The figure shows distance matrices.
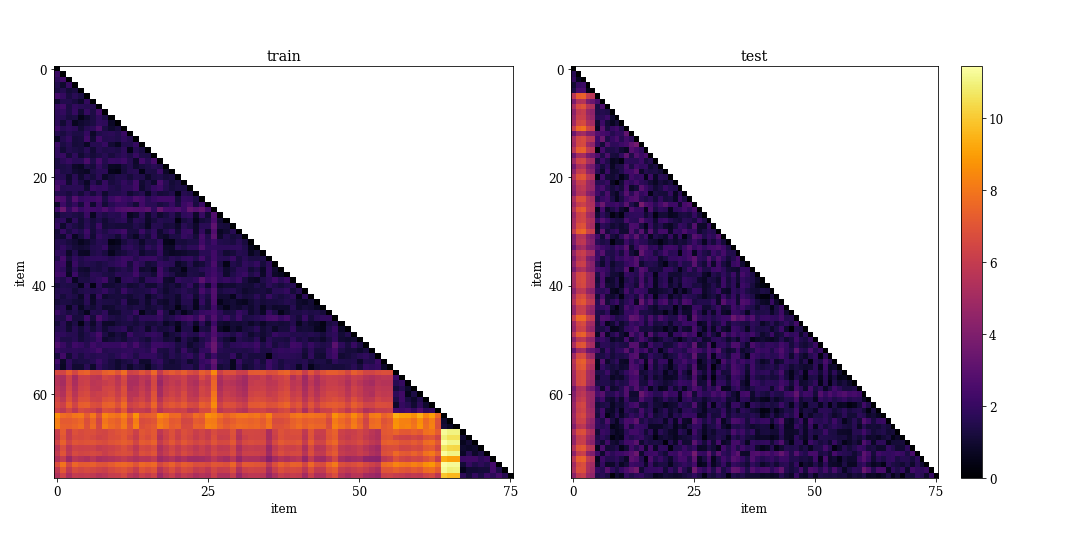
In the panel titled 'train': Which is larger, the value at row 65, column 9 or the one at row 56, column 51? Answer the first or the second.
the first
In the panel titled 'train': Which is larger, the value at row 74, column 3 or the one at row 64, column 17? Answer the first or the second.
the second
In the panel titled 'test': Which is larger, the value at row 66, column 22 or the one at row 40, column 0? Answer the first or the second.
the second
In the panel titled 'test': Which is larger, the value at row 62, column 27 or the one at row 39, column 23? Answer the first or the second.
the second
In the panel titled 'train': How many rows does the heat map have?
76
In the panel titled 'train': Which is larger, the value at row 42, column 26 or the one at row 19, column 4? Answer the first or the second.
the first
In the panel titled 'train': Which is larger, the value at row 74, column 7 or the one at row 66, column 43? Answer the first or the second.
the second
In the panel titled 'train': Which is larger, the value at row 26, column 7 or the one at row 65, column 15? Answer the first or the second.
the second
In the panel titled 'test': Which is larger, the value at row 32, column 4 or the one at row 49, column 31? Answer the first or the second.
the first
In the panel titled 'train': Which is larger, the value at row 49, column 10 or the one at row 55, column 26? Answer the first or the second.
the second
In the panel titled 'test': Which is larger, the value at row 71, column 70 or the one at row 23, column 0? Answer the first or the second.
the second
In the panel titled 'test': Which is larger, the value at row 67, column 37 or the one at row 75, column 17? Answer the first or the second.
the first
